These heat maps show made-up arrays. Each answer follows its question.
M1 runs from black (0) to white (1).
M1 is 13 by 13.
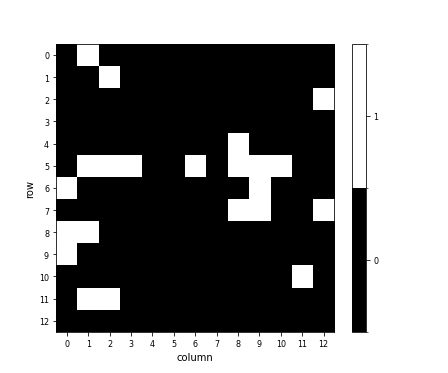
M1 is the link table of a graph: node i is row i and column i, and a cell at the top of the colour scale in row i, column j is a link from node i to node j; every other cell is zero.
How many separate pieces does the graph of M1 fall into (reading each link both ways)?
1
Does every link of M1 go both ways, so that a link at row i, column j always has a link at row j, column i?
no
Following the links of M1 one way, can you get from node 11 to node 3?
no
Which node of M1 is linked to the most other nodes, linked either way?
node 5
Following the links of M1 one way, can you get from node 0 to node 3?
no
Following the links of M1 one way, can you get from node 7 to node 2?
yes
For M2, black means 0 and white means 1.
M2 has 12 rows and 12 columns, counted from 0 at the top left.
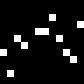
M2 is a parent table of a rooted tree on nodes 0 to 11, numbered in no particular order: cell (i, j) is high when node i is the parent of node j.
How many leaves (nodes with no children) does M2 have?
4
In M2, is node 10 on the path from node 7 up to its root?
no
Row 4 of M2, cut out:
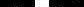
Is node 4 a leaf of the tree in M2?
no
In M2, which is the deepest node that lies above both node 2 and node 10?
5
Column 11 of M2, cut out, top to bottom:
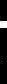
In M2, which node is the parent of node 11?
3
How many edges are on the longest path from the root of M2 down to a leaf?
4
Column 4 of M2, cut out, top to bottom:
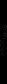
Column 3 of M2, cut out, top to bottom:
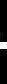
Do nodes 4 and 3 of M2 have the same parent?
no
